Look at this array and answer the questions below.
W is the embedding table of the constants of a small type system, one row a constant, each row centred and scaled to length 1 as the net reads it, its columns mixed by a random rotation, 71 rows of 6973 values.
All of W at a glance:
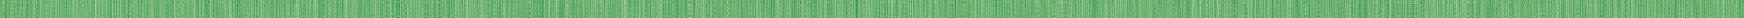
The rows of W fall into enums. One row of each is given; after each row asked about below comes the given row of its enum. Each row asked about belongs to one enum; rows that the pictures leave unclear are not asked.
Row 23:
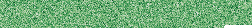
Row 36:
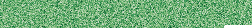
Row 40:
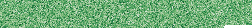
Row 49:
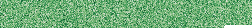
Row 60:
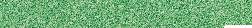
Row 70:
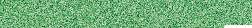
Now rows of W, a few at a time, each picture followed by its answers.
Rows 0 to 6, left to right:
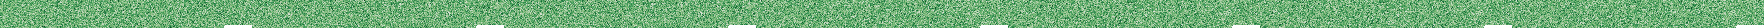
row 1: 23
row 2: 23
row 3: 60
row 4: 40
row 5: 40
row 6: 60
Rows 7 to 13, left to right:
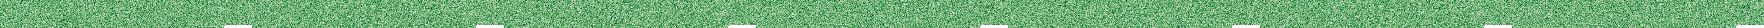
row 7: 49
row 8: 60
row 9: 40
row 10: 23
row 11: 36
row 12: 60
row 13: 23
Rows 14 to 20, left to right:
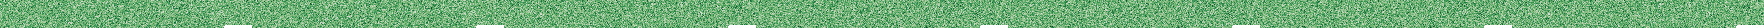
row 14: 60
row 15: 60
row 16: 23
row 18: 36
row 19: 36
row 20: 23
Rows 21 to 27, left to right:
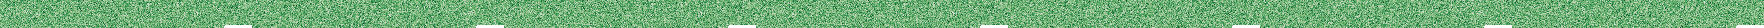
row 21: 23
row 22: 40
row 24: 23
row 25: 36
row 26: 60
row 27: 70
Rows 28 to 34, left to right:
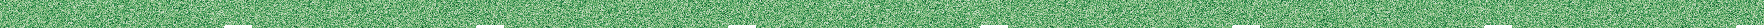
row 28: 60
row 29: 36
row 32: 36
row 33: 49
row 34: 36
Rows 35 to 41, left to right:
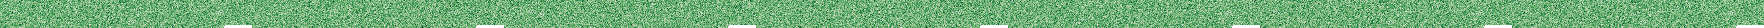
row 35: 40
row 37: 23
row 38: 36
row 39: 60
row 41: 40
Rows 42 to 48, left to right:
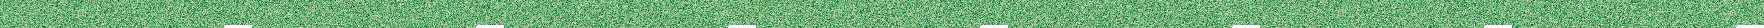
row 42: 36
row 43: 23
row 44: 60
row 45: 36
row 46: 60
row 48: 40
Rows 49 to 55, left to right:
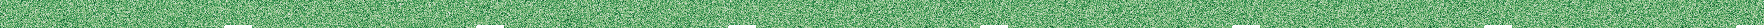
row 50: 23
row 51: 49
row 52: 36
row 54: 36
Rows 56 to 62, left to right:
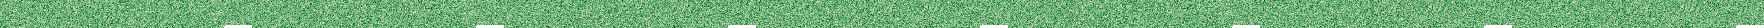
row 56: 40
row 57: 60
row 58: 36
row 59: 70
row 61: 70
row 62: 70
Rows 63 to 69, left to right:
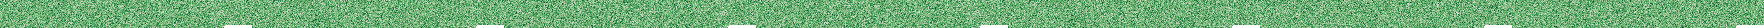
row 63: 60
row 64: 49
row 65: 40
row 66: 60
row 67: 49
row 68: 23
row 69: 36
